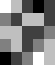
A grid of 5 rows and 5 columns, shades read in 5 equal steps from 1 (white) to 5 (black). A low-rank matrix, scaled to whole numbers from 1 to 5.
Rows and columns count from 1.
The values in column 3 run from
2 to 4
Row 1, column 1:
1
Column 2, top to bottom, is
2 4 2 2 4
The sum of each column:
14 14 17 15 15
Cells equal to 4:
8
